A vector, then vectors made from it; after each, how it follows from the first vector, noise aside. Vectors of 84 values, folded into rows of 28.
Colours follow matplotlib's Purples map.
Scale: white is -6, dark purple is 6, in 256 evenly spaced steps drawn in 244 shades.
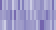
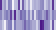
scaled up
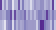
scaled up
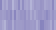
shrunk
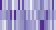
scaled up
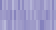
shrunk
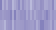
shrunk
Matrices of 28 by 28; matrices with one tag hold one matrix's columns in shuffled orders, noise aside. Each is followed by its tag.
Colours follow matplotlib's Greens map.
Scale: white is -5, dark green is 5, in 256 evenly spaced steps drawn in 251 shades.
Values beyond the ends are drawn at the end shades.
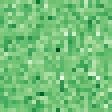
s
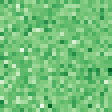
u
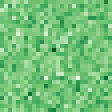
s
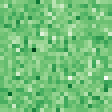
s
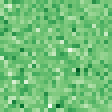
u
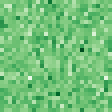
s
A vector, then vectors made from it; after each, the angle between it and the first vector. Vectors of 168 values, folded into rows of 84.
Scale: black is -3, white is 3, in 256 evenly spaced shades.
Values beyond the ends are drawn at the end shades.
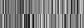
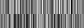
partly aligned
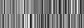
nearly opposite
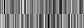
partly opposed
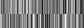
partly opposed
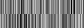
partly aligned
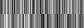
partly opposed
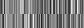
nearly opposite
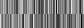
partly opposed
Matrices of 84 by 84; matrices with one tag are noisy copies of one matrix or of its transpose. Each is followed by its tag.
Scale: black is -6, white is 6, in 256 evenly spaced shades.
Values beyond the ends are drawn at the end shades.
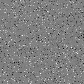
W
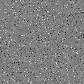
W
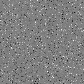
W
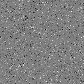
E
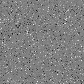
E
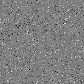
E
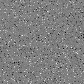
W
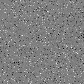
W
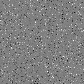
W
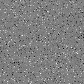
W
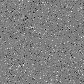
E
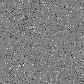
E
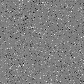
E
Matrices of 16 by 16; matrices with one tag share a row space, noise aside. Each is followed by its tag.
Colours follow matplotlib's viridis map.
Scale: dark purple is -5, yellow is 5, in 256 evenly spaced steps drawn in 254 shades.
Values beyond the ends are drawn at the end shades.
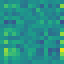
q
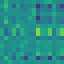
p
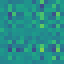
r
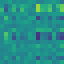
p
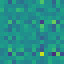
r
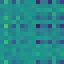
p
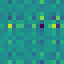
r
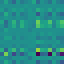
p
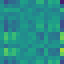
q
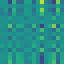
r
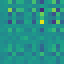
r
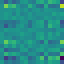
q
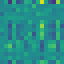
r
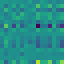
p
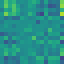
q
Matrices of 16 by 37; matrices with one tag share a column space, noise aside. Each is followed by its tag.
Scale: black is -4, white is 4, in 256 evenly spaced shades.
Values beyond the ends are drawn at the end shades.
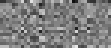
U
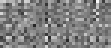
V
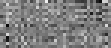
V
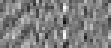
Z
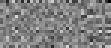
U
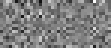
U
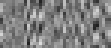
Z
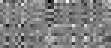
V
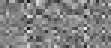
U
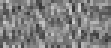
Z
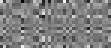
U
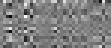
U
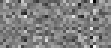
U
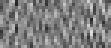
Z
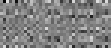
U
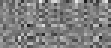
V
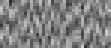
Z
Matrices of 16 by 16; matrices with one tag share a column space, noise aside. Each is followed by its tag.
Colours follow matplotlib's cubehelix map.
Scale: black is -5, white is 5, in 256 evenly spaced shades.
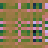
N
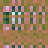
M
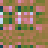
M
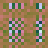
N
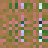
N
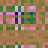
M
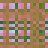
N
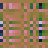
N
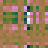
M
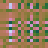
N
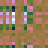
M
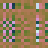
N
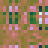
M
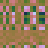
M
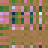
M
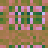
M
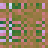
N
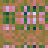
M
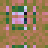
M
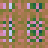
N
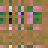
M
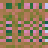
N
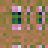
M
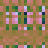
M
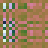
N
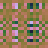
N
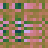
N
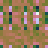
M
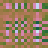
N
